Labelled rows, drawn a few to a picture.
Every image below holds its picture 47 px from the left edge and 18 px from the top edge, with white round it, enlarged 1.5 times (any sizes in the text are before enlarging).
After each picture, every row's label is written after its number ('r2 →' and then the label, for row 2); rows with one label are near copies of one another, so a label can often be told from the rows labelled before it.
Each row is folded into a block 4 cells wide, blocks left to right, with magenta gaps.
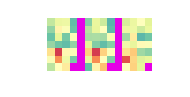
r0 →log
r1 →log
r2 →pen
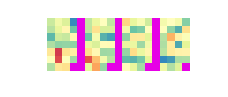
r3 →log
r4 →pen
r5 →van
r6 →van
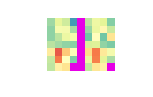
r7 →log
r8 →log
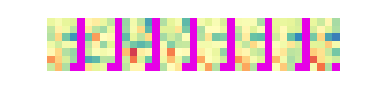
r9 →pen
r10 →van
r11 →log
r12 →log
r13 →pen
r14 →pen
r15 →pen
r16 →pen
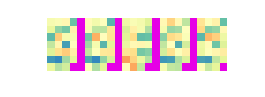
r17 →van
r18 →van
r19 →pen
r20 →van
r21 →van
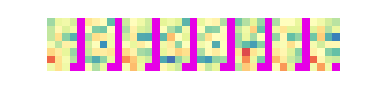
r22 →pen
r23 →van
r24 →pen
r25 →van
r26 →van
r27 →log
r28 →pen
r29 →pen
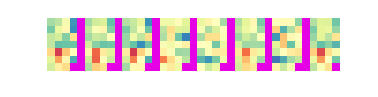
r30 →log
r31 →log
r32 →log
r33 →pen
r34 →van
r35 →log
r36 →van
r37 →log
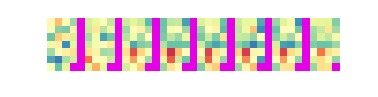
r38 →van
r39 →pen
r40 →log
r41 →log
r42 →log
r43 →log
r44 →log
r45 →log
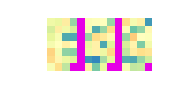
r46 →pen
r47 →van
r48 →van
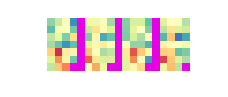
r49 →log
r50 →pen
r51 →log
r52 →pen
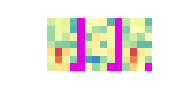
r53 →log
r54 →van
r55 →log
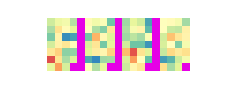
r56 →pen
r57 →van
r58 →log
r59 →van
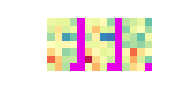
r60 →pen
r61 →pen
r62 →log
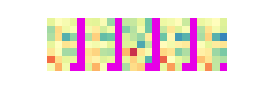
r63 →pen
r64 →pen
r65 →log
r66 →pen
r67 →pen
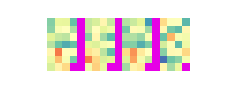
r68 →log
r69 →pen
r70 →log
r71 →van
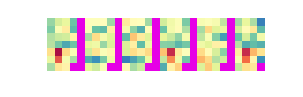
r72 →log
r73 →van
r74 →van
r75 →log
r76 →pen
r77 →log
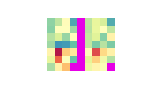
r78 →log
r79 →log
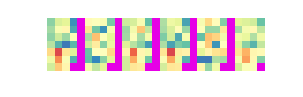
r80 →log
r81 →van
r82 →log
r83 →log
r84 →van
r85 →log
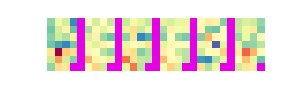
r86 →log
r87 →pen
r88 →pen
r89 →pen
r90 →van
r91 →log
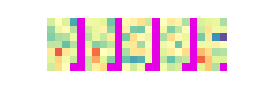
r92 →log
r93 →log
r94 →van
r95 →van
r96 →pen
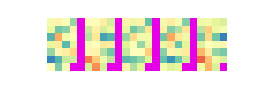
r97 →van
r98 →pen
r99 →van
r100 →van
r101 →pen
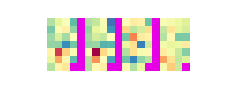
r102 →log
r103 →log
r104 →van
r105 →pen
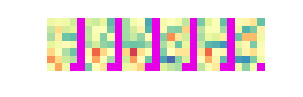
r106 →pen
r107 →log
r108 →log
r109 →van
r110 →log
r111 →van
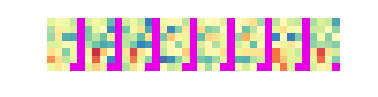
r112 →pen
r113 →log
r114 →log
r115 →van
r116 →van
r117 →van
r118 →pen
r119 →log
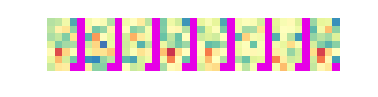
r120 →log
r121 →van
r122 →van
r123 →log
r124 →log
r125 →van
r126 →pen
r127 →log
